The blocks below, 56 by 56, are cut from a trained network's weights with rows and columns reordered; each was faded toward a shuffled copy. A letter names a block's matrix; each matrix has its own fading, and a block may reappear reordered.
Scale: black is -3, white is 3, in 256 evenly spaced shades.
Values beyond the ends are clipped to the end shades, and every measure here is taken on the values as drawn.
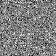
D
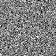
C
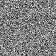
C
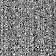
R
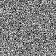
C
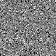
D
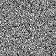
C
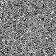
D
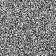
C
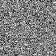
C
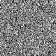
D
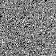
D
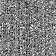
R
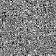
D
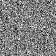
C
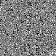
D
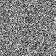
C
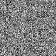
C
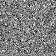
D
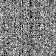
R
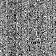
R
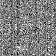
R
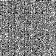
R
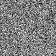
C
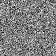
C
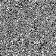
D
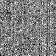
R
